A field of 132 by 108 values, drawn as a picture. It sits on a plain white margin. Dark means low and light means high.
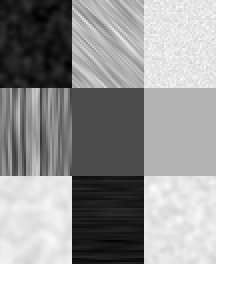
It is made of 3 by 3 panels. Panel 1,1: very low, blotchy, faint in contrast. Panel 1,2: high, slanting down to the right. Panel 1,3: very high, fine-grained, faint in contrast. Panel 2,1: middling, streaked downward, strong in contrast. Panel 2,2: low, flat. Panel 2,3: high, flat. Panel 3,1: very high, blotchy, faint in contrast. Panel 3,2: very low, streaked across, faint in contrast. Panel 3,3: very high, blotchy, faint in contrast.
